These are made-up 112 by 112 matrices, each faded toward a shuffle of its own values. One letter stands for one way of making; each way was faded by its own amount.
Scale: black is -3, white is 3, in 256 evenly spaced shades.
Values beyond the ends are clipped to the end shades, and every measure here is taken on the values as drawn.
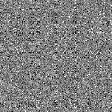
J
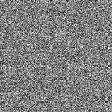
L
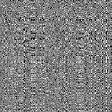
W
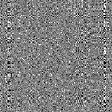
W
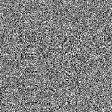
L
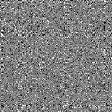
J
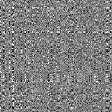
W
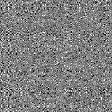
J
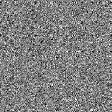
L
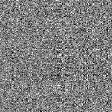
L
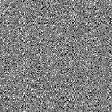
J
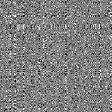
W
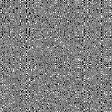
W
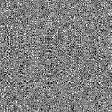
J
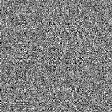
L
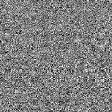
L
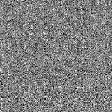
L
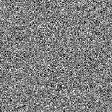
L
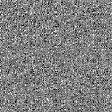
J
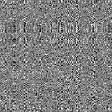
W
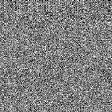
L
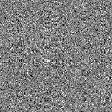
J
